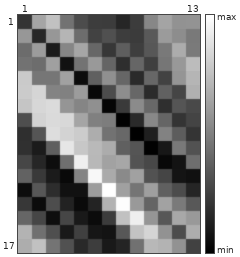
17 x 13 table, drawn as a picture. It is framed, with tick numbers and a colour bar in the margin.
Mirror symmetry: none. Calmest part: top right. Grain: diagonal, down to the right. Slope: none. Odd rows or columns: none.
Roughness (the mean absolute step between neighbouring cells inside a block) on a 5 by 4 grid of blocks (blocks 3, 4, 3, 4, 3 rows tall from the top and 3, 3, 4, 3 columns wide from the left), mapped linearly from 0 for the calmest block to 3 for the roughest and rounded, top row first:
3100 | 1211 | 2021 | 1211 | 1122
